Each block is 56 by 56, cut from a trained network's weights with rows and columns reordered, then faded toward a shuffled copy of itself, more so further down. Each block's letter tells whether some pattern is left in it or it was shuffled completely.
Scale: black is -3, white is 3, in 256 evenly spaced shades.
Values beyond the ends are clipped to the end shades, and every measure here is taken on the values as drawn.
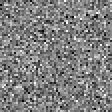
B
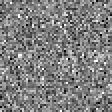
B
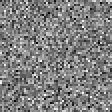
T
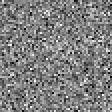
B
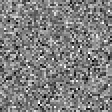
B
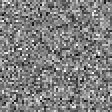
T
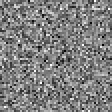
T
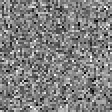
T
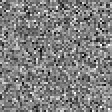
B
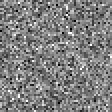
T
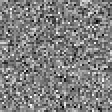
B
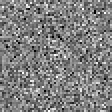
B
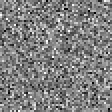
B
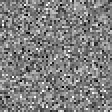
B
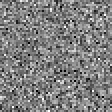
B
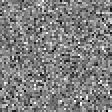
T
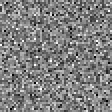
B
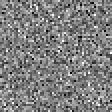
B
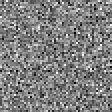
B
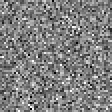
T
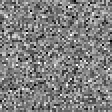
T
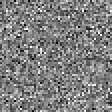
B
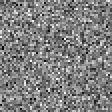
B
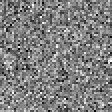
B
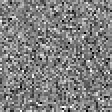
T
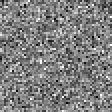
T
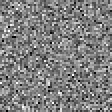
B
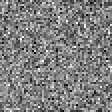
T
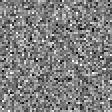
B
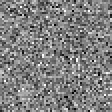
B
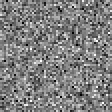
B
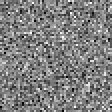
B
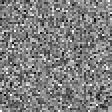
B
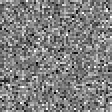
T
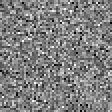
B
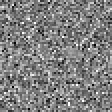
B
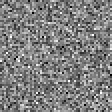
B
